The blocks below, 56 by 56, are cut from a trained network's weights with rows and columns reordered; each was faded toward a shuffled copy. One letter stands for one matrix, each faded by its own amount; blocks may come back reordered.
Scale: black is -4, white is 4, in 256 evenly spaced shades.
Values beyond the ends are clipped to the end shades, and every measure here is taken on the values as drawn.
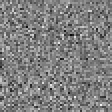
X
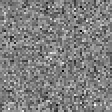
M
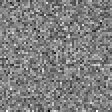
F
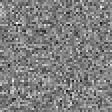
X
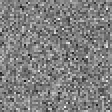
F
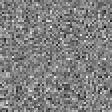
X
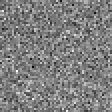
F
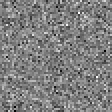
M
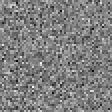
M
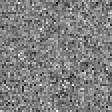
F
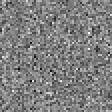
M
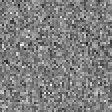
F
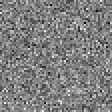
F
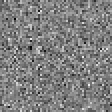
M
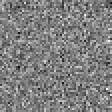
M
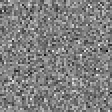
F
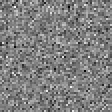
F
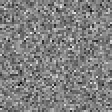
F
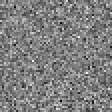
M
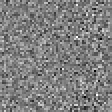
M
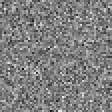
F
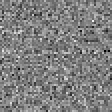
X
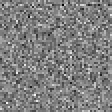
F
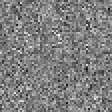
M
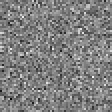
M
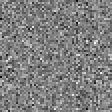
M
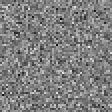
F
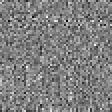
X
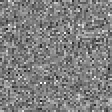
M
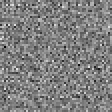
X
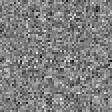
X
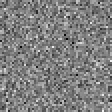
M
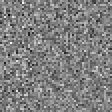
M
